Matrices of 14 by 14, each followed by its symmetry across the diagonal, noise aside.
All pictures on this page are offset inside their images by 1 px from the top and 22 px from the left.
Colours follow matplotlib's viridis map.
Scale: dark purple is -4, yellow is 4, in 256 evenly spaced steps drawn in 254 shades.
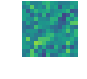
antisymmetric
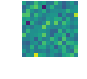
symmetric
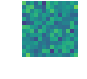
symmetric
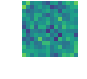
symmetric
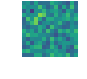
symmetric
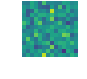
neither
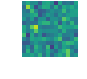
neither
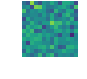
neither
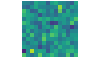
neither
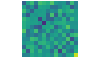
symmetric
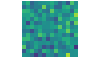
antisymmetric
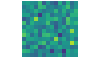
antisymmetric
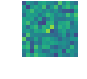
symmetric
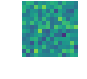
neither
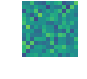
antisymmetric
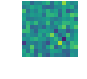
antisymmetric
